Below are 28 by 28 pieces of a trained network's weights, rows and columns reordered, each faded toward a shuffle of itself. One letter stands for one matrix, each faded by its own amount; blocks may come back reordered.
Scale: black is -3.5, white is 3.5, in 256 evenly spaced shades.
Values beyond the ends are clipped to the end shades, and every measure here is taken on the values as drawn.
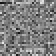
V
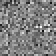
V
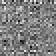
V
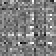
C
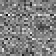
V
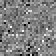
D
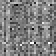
C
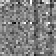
C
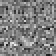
V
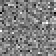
D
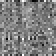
C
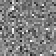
D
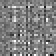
C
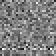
V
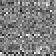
V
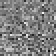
V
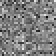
V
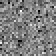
D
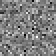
D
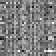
C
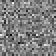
V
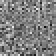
V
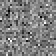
D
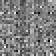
C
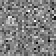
D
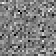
D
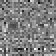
V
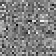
V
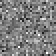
D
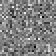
V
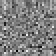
V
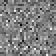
D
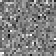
D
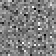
D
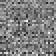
V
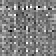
C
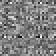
V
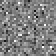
D
